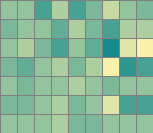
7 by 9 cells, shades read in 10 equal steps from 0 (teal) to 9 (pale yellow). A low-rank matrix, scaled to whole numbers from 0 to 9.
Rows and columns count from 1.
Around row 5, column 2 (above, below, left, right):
3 4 5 5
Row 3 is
5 6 4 2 5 3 0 8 9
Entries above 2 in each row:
7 8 7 7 9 7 9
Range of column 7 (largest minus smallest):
9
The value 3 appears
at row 2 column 4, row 3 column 6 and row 4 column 2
